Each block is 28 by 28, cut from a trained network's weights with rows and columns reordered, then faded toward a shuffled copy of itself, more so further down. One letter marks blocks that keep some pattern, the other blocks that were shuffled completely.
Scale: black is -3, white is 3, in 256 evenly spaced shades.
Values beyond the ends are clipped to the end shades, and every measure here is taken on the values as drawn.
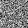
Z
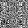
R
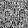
R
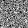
Z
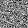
Z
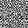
R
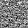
R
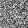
Z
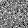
Z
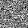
R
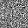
R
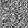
R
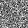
Z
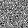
Z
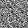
R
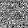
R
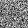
Z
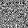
R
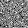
Z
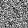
Z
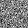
Z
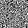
Z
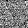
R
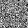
R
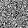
Z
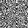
R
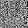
R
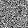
Z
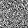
R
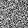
Z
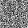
Z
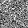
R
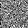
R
